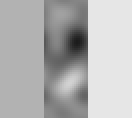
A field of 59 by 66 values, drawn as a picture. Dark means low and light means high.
The table splits into one row of 3 panels. Panel 1,1: high, flat. Panel 1,2: middling, smooth, strong in contrast. Panel 1,3: very high, flat.
